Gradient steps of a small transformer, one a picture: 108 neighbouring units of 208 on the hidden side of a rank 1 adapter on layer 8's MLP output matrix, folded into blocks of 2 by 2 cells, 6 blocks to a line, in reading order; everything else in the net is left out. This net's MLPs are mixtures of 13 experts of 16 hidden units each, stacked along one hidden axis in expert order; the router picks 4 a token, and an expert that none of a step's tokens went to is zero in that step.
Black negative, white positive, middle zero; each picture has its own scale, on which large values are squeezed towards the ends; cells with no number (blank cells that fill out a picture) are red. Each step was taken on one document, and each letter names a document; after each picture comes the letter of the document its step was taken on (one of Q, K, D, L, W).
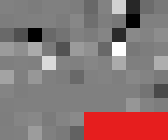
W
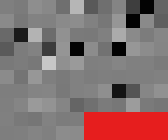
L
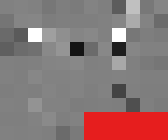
L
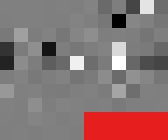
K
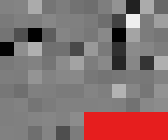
L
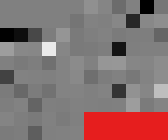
W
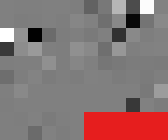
W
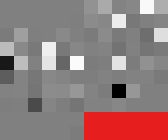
K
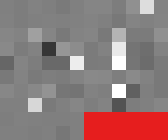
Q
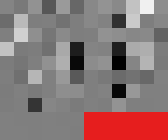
Q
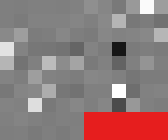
Q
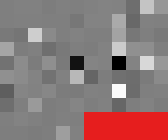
Q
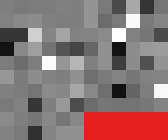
W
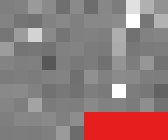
L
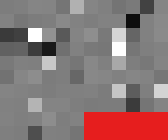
W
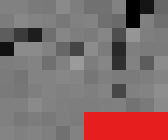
L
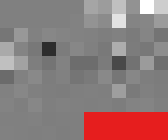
K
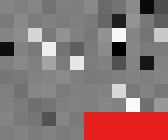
Q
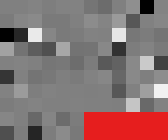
W
